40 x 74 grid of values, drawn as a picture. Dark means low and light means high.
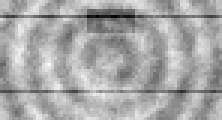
The top middle is the ninth with the lowest average. The texture is blotchy. Rings spread out from the centre. Rows 6 and 31 differ from the rows beside them. In the top middle lies a patch that is lower than the rest.
